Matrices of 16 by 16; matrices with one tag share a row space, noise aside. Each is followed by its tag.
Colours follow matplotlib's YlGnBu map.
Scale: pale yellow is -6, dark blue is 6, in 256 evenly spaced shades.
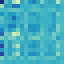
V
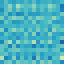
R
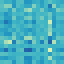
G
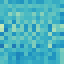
R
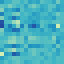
V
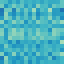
R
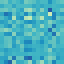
G
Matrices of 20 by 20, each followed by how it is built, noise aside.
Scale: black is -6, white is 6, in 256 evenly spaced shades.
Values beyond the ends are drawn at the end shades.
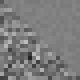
lower triangular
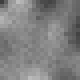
smooth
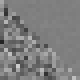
lower triangular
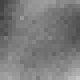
smooth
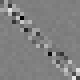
banded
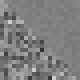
lower triangular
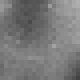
smooth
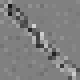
banded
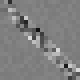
banded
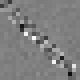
banded
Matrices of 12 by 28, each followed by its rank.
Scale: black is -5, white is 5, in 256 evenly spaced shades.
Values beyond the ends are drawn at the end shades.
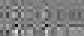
two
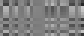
one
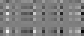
one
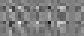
two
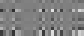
one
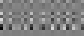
one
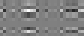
one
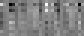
two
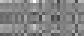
two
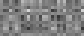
two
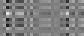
one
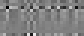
two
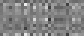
two
